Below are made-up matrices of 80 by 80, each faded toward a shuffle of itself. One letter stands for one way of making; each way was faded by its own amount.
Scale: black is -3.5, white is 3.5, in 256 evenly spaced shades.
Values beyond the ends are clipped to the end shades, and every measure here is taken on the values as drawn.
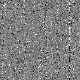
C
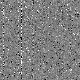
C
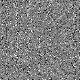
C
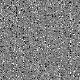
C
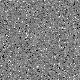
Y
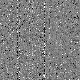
C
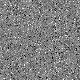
Y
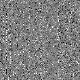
C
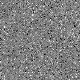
Y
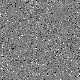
Y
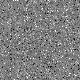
Y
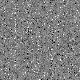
Y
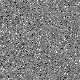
Y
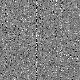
C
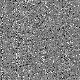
C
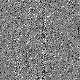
C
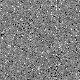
Y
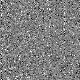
C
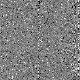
C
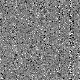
C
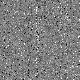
Y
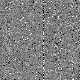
C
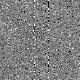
C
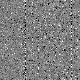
C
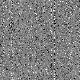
C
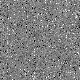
Y
